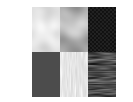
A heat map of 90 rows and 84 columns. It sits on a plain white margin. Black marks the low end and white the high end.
It is made of 2 by 3 panels. Panel 1,1: very high, smooth, faint in contrast. Panel 1,2: high, smooth. Panel 1,3: very low, checkered, faint in contrast. Panel 2,1: low, flat. Panel 2,2: very high, streaked downward, faint in contrast. Panel 2,3: low, streaked across.
